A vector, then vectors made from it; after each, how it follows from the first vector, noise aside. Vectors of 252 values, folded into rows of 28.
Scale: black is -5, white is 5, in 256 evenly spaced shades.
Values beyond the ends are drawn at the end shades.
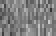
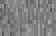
shrunk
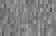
shrunk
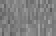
shrunk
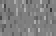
partly zeroed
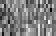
scaled up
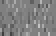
partly zeroed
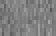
shrunk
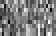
scaled up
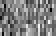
scaled up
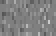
partly zeroed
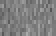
shrunk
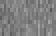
shrunk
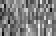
scaled up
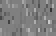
partly zeroed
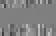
partly zeroed
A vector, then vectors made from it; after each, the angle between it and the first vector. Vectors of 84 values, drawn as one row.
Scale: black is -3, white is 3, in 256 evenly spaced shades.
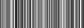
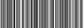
partly opposed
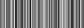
nearly parallel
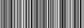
nearly opposite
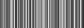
nearly parallel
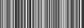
nearly parallel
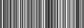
orthogonal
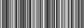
partly aligned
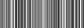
nearly parallel
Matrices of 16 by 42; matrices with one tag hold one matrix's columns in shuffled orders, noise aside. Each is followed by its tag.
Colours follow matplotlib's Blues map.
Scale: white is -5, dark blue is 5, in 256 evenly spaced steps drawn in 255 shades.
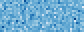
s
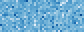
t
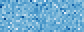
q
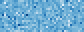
t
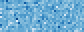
s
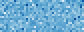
q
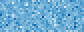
t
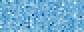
t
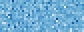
s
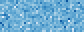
s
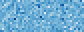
q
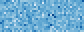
t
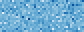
q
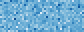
q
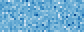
t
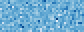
s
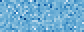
q
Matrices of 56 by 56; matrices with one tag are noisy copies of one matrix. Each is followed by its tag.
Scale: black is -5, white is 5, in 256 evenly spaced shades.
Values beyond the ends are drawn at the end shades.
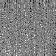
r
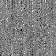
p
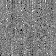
p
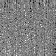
r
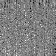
r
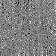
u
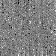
u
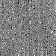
u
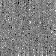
u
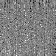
r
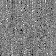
p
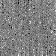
u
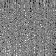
r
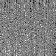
r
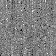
p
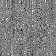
p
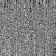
r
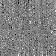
u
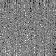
r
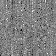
p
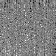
r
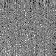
r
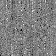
p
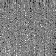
r
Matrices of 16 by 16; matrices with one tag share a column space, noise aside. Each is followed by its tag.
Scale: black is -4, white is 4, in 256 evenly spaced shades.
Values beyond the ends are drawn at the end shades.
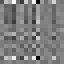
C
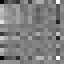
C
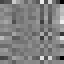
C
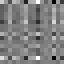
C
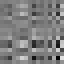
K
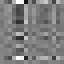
C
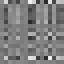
C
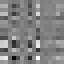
K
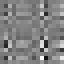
K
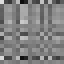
C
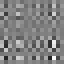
K
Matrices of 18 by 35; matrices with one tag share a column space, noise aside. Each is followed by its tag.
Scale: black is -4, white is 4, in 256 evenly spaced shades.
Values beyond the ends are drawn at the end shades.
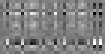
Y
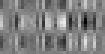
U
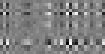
Y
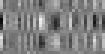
U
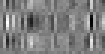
U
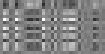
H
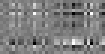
Y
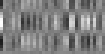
U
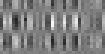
U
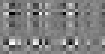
Y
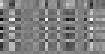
H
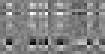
Y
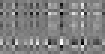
Y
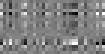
Y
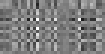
H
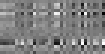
Y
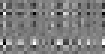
Y
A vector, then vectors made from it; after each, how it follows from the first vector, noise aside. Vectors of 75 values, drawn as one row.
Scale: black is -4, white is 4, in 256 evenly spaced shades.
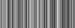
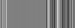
partly zeroed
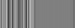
partly zeroed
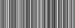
sign-scrambled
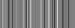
partly zeroed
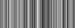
wrapped around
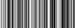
scaled up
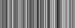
negated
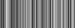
wrapped around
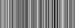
sign-scrambled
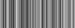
wrapped around
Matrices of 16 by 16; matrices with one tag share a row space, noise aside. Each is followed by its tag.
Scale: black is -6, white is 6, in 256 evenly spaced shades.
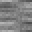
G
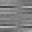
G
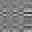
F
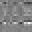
F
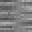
G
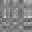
F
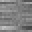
G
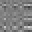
F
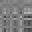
F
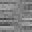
G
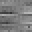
G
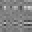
F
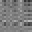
F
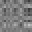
F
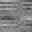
G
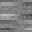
G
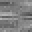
G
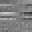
G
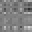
F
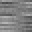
G
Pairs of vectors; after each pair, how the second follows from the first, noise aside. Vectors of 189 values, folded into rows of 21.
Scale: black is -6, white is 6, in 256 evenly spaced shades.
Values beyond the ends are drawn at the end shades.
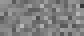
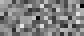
scaled up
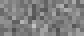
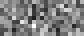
scaled up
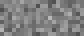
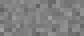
shrunk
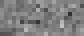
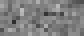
reversed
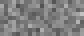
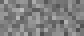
wrapped around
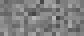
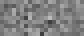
reversed
